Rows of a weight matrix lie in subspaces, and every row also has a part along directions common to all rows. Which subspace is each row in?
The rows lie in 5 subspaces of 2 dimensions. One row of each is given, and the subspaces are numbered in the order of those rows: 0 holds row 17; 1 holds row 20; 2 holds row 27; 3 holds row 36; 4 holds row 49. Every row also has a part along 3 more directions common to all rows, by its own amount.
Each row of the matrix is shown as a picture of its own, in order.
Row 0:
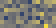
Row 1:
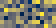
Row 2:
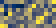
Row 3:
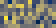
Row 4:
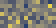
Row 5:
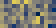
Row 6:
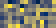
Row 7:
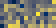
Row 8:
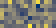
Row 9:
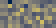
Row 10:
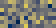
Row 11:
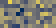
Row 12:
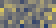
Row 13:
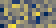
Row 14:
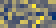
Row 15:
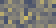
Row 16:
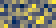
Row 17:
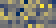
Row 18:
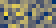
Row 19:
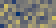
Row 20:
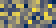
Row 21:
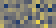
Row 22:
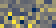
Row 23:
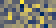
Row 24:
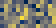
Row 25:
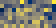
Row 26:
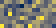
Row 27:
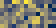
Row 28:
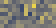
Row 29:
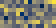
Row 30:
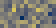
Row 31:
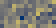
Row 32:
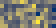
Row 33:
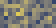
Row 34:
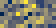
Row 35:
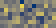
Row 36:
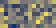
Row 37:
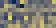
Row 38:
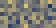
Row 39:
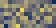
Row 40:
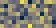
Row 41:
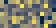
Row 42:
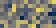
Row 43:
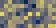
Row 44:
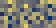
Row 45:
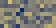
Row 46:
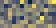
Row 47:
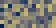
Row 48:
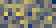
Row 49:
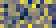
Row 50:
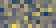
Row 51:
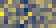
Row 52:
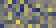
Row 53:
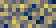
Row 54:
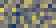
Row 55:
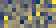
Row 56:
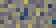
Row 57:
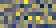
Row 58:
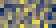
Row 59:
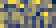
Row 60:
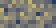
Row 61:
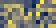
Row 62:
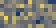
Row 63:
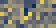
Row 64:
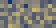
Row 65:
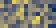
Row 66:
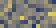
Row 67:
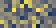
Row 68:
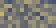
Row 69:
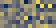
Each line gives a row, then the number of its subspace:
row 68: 1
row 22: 3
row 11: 3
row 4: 1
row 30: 4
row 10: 1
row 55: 3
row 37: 1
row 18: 3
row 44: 1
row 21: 0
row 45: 3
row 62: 0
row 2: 3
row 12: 2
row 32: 2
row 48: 3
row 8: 4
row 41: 2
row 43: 2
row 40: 4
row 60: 0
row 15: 2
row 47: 4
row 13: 3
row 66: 4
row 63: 2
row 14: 4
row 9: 1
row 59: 1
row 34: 2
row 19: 1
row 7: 1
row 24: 4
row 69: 0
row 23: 0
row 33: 3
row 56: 4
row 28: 2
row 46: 4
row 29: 0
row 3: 0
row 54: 1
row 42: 4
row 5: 2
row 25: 2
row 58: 2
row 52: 0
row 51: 2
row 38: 1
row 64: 1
